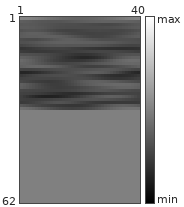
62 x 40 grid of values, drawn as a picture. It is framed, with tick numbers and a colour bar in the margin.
The table splits into 2 rows of 1 panel. Panel 1,1: low, streaked across. Panel 2,1: middling, flat.
